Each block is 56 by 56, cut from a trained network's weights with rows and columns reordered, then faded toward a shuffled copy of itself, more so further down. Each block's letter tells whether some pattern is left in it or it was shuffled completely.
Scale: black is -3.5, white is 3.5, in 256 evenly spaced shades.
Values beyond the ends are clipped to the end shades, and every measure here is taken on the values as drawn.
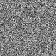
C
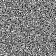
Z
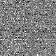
C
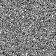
Z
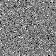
Z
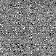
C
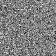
Z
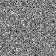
C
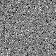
Z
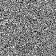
C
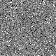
Z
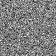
Z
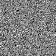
C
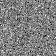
Z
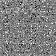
C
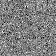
Z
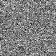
C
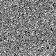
C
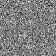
C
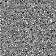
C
